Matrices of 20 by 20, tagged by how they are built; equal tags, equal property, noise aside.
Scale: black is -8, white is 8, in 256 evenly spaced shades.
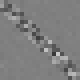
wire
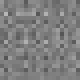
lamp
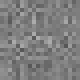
lamp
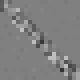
wire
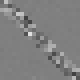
wire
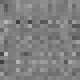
lamp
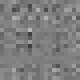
lamp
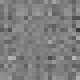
lamp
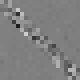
wire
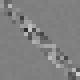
wire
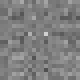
lamp
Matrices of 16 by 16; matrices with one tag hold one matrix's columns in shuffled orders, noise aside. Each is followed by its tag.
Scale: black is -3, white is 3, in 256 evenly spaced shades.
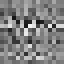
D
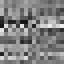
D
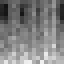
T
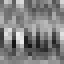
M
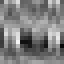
M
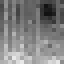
T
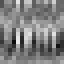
M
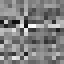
D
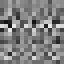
D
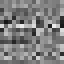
D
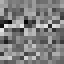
D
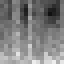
T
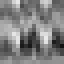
M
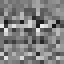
D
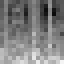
T
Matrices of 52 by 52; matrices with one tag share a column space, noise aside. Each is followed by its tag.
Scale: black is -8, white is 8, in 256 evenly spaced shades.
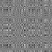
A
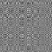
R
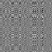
R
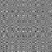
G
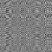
R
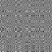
G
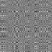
G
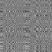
G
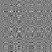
G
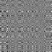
G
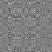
R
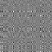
G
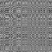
R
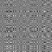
G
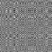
R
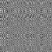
R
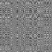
R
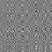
G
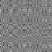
A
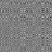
R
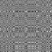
G
